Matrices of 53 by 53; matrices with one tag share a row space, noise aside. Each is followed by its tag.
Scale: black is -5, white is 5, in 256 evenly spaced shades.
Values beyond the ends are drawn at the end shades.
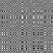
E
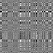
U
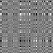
U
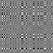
E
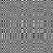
E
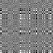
U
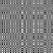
E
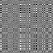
U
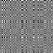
E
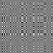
E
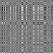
E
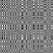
E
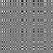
E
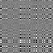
U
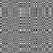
U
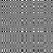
E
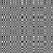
E
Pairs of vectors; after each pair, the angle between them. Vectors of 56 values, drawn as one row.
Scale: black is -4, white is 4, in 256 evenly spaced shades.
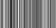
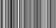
nearly parallel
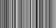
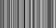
orthogonal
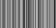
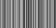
nearly parallel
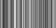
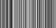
partly aligned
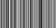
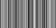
orthogonal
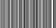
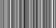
nearly parallel
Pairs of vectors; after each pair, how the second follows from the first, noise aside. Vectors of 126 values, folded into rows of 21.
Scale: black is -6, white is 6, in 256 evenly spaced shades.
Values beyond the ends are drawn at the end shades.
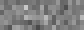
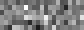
scaled up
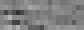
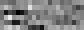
scaled up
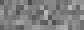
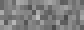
reversed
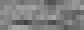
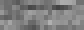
reversed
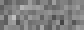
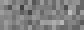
reversed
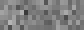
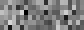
scaled up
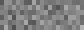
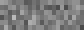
sign-scrambled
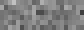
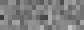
reversed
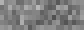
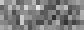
scaled up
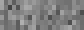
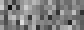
scaled up
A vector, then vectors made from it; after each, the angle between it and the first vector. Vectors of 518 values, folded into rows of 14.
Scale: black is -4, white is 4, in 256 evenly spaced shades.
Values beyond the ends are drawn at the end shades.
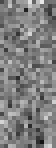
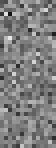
orthogonal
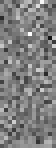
partly aligned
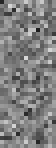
partly aligned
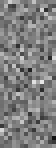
orthogonal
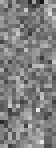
nearly opposite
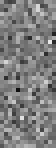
orthogonal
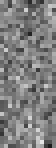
nearly opposite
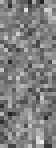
nearly opposite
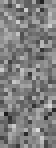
partly opposed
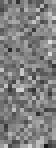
partly opposed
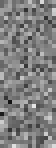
partly aligned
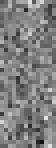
nearly parallel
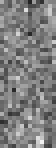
nearly opposite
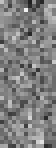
nearly opposite
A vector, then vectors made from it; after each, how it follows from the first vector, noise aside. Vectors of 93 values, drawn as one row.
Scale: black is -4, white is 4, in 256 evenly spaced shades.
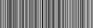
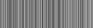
shrunk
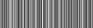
negated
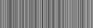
shrunk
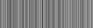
shrunk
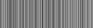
shrunk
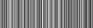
negated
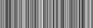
sign-scrambled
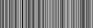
wrapped around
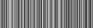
negated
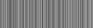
shrunk
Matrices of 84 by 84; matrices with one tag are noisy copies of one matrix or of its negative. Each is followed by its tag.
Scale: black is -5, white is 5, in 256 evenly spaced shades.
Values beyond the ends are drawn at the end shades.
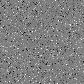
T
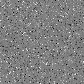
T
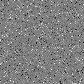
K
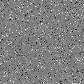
K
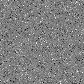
K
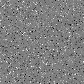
T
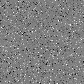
T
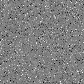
K
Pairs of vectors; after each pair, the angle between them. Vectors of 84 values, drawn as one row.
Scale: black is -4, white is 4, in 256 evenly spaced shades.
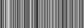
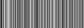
nearly parallel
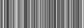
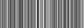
orthogonal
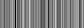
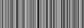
partly opposed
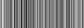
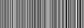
orthogonal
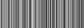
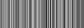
nearly parallel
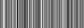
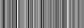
nearly opposite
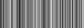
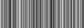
nearly opposite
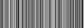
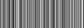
nearly opposite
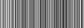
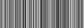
partly aligned
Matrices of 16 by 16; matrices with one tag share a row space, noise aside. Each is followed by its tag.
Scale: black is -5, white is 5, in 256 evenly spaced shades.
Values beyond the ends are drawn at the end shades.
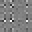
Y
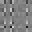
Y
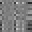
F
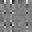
Y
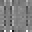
Y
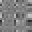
F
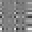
F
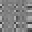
F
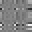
F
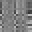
F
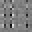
Y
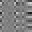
F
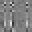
Y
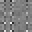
Y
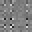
Y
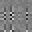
Y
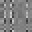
Y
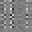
Y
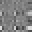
F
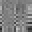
F
